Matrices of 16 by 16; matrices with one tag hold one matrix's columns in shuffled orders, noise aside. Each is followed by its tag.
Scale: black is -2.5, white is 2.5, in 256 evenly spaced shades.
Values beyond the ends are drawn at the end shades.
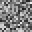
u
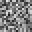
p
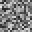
u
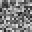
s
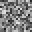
p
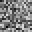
u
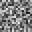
p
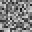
u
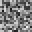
s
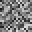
u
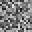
u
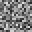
u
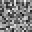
s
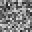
s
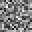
u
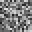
p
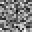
u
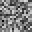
p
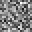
u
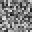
s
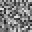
p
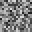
p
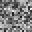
s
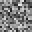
s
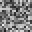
s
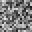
s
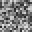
s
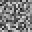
u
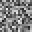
p
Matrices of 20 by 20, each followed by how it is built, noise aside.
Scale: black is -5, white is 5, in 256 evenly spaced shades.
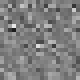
low rank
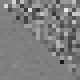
upper triangular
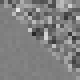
upper triangular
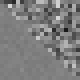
upper triangular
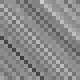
Toeplitz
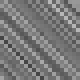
Toeplitz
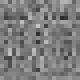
low rank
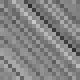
Toeplitz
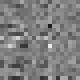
low rank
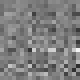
low rank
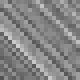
Toeplitz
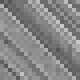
Toeplitz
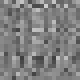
low rank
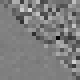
upper triangular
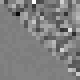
upper triangular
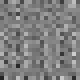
low rank
